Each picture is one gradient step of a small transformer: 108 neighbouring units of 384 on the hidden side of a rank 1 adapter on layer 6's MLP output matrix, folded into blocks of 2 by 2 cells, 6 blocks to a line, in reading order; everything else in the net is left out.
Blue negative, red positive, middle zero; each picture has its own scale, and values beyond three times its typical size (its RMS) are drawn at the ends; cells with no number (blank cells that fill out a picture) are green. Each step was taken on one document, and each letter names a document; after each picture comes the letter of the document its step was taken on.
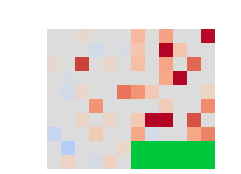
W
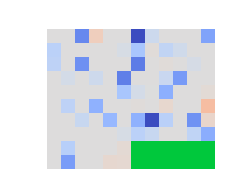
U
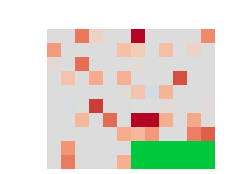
U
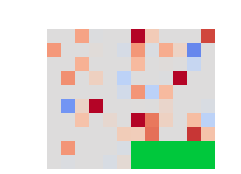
U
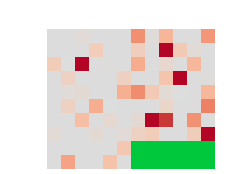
W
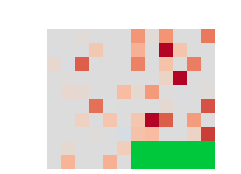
W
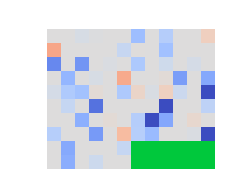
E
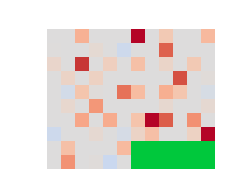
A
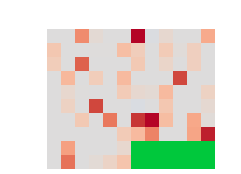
U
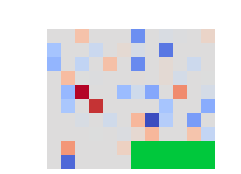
A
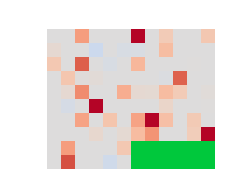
A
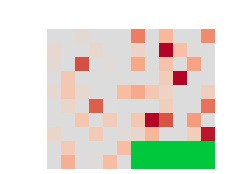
W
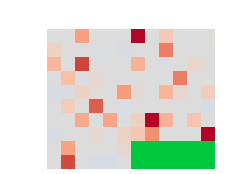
A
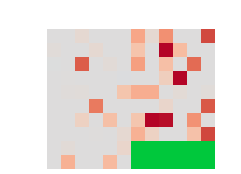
W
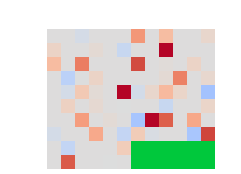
A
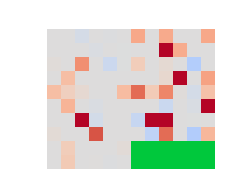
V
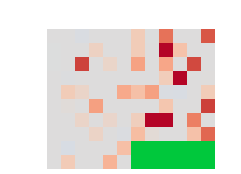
W
